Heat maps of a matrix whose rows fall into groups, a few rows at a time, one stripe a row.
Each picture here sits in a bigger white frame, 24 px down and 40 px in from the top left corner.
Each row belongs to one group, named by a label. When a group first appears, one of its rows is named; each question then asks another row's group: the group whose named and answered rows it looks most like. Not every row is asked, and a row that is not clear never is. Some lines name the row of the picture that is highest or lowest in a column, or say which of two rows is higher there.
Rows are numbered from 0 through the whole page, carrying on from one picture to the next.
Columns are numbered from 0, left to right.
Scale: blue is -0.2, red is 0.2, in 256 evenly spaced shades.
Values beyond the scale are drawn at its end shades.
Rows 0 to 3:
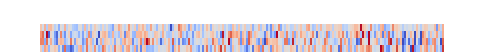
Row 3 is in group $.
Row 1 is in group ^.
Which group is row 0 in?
$
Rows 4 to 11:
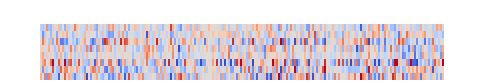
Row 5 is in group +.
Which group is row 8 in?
^
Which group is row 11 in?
$
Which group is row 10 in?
+
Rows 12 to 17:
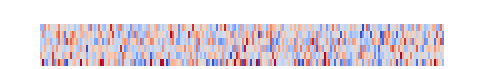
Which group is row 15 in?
$
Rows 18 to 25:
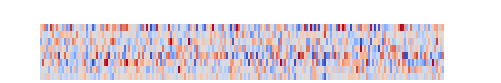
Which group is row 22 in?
$
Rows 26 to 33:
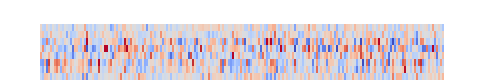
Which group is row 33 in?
$
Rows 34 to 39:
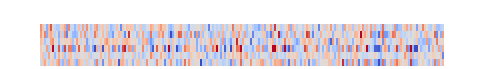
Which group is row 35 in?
$
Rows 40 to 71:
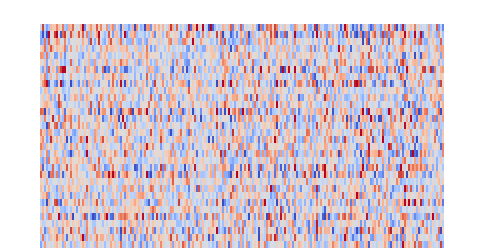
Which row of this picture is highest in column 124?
46
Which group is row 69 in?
^
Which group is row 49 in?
$
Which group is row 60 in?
+
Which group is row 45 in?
+
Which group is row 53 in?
+
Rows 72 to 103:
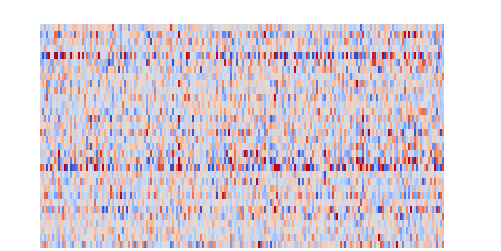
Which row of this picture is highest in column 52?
103
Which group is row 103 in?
$
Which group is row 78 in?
+
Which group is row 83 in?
+
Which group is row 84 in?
+
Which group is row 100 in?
^
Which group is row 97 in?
$
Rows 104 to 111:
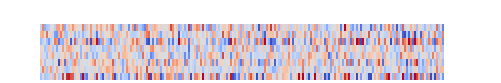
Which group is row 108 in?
+
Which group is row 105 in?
^
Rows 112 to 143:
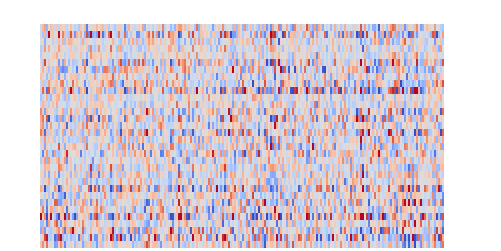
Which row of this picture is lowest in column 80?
135
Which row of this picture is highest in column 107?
142
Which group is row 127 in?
^
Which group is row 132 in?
^
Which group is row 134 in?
$
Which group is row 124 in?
^
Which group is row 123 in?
$
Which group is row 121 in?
$
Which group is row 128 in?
$
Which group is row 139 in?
$
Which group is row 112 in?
$
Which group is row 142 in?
^
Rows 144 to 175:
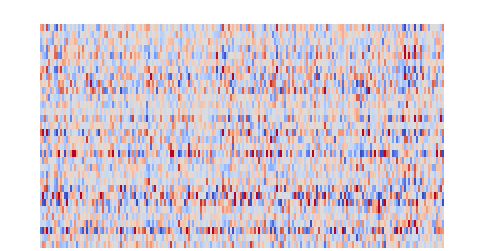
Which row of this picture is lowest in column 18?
175
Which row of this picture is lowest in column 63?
168
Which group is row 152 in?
^
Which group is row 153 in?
+
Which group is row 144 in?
^
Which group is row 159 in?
^
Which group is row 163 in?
$
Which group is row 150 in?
^
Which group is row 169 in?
+
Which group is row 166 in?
^
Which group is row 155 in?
+
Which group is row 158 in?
+
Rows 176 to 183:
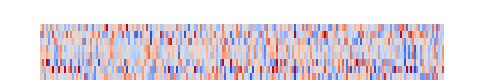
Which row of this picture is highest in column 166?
177
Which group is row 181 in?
^
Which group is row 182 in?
+
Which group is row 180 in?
^
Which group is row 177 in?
+
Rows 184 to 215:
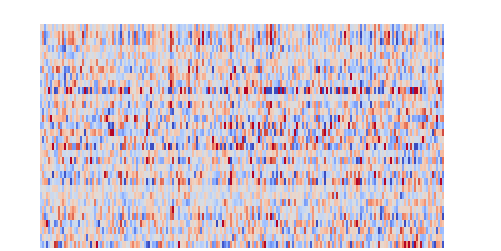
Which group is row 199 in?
+
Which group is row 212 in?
^
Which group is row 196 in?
+
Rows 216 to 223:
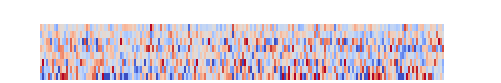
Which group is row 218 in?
$
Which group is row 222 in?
+
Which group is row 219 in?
^
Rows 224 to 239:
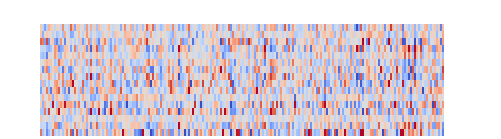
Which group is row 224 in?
^
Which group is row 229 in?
^
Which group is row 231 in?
^
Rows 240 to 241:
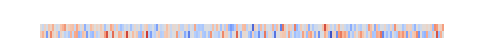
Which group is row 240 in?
+
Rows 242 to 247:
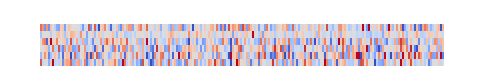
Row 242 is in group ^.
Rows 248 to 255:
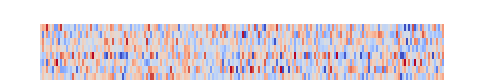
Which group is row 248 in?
^
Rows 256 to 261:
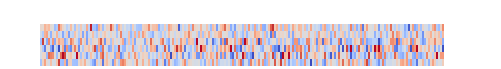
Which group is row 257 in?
$
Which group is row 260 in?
+
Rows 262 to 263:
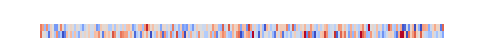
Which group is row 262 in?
^
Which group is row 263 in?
+
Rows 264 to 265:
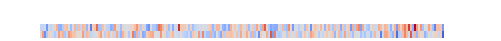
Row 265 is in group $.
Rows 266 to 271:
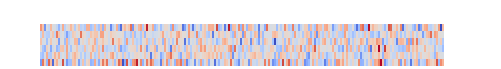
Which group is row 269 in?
+
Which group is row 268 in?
+
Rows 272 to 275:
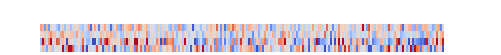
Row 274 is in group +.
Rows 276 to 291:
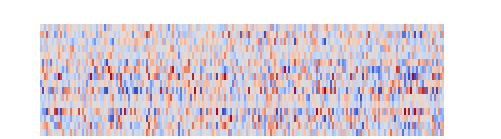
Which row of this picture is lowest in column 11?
285
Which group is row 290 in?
^
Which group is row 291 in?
^
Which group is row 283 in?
^
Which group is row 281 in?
+
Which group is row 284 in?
$
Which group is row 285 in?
+
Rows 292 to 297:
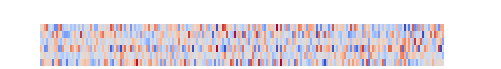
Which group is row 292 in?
^
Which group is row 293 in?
$
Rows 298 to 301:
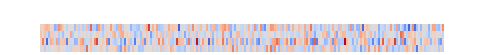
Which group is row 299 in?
+
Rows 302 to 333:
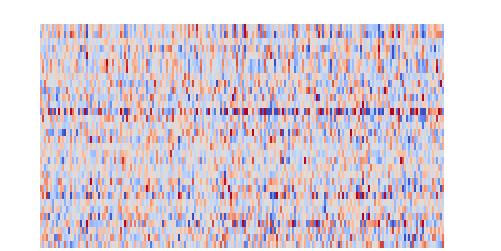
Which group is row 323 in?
^
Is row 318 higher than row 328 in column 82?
Yes
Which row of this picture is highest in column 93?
314
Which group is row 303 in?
$
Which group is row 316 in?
$
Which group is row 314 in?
$
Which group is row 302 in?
$
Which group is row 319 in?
^
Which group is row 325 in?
^
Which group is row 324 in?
^
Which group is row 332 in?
^
